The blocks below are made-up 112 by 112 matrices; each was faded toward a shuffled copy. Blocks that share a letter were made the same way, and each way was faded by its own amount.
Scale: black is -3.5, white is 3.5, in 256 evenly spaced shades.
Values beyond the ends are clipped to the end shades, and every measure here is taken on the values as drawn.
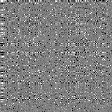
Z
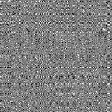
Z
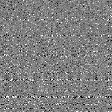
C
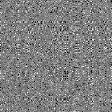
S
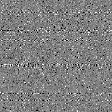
C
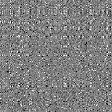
S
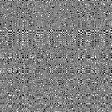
Z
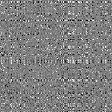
Z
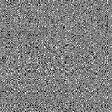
S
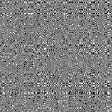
Z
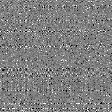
C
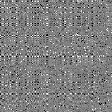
Z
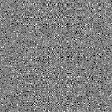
S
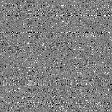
C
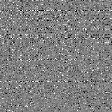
C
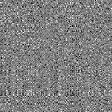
S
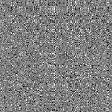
S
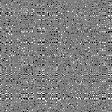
Z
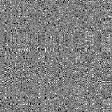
S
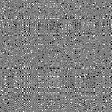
Z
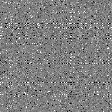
C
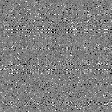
C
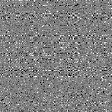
C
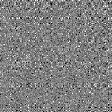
S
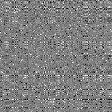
Z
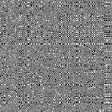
Z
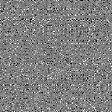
C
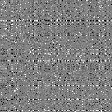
Z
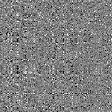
S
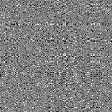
S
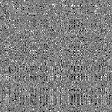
S
